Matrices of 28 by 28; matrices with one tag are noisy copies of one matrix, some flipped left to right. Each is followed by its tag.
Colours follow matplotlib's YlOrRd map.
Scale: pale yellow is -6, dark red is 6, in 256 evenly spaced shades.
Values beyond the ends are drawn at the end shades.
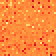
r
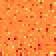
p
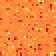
p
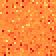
r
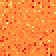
r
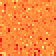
p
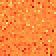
r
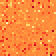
r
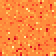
p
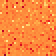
r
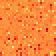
p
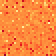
r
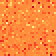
r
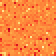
p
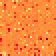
p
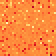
r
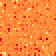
p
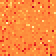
r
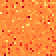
r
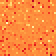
r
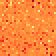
r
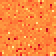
p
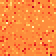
r
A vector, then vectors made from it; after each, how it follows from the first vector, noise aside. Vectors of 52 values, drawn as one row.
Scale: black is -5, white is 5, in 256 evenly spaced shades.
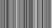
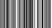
scaled up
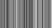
copied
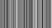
copied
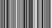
scaled up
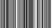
scaled up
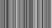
copied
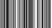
scaled up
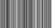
copied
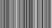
copied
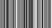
scaled up
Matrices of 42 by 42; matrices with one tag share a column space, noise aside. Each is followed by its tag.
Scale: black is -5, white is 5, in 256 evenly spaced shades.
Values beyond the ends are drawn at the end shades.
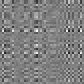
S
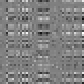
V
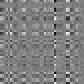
V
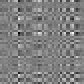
V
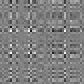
S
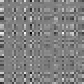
V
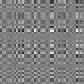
S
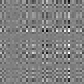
S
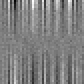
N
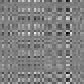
V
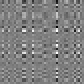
S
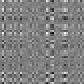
V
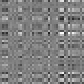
V
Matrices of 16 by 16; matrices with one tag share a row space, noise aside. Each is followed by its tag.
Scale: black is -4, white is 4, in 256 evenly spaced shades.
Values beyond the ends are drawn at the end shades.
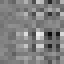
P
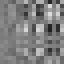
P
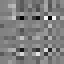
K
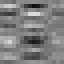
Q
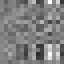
P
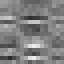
Q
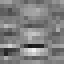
Q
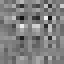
K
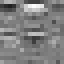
Q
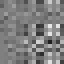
P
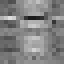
Q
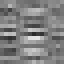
Q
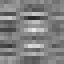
Q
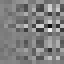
P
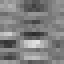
Q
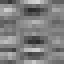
Q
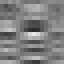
Q
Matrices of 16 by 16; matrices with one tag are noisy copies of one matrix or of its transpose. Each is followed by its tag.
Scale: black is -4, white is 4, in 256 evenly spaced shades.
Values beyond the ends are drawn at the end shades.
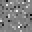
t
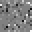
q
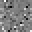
q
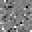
q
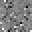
q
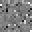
q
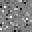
t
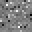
t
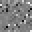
q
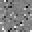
q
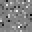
t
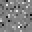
t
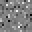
t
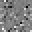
q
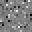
t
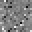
q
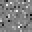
t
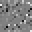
q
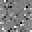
q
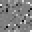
q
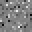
t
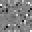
q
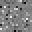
t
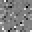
q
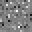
t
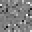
q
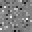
t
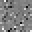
q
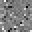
q
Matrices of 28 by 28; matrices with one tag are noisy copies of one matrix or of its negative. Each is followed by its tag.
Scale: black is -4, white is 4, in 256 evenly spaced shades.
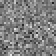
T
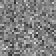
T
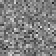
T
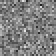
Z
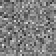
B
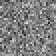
B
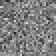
B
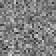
T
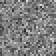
Z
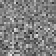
T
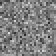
B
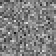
B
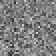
T
